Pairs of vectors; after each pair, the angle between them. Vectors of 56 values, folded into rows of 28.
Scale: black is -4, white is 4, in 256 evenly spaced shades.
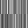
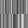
orthogonal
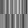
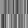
partly opposed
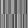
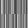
nearly parallel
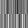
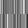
orthogonal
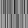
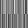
nearly opposite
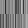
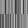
nearly parallel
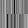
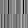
orthogonal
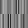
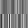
nearly opposite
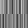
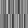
orthogonal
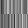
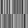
orthogonal
